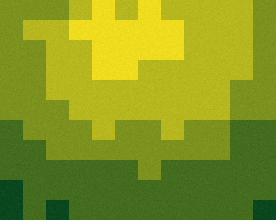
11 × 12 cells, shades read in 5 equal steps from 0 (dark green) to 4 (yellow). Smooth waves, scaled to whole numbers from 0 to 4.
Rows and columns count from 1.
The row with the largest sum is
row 2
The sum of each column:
15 19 22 26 30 28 29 28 25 25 21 16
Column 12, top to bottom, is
2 2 2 2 2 2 1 1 1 1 0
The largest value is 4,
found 13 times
